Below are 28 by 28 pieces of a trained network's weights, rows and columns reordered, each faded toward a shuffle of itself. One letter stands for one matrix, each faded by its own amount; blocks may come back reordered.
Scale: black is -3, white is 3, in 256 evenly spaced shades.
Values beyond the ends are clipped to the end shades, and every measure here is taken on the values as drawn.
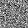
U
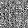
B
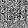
B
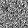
U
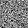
U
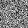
U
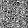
B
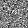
U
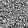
U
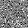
U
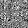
B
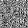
B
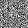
B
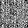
B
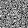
U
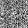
B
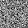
U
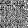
B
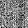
B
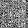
B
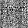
B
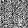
B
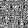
B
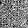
B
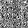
B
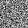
U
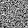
U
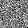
U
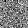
U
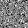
U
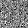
U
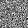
U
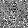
U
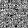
B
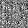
B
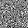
U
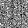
B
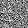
U
